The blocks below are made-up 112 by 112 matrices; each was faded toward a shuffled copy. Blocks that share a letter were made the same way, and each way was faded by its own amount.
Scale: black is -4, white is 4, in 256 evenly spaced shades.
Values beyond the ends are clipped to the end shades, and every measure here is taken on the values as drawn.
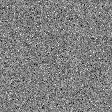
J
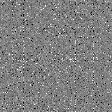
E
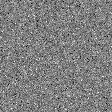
J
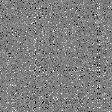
E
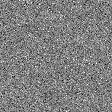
J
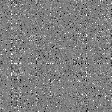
E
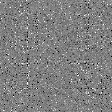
E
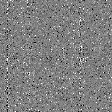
E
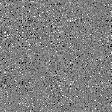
E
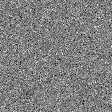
J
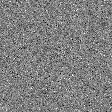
J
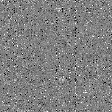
E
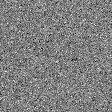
J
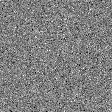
J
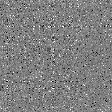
E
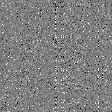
E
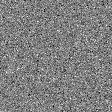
J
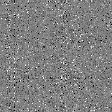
E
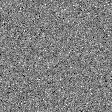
J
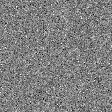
J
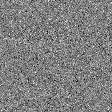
J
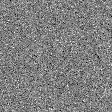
J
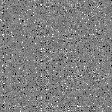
E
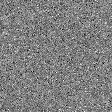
J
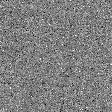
J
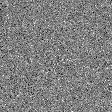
J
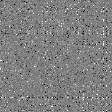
E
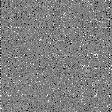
E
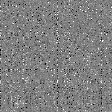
E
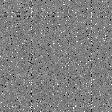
E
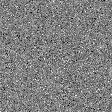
J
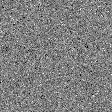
J
